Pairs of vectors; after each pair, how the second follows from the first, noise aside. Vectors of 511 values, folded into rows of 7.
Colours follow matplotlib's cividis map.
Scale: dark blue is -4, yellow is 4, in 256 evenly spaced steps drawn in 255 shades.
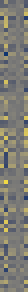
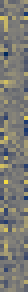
sign-scrambled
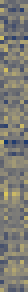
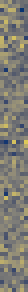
sign-scrambled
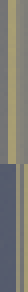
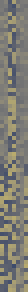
sign-scrambled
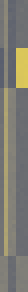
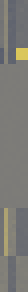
partly zeroed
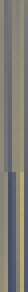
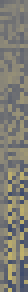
sign-scrambled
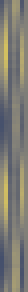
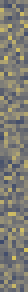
shuffled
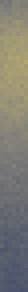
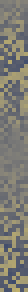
sign-scrambled
